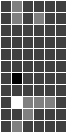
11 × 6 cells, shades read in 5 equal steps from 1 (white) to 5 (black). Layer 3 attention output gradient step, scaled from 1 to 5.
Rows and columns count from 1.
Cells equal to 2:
0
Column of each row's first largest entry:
1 1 1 1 1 1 2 1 1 1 1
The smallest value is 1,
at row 9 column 2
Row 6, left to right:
4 4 4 4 4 4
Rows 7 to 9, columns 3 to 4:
4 4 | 4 4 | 3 3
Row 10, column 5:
4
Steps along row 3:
same same same same same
